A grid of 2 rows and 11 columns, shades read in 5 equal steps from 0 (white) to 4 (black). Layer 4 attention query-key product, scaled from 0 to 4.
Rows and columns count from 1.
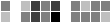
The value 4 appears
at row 2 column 6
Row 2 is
1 0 2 3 2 4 0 2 2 2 1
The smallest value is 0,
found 4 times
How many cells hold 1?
4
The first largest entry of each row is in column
4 6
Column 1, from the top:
2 1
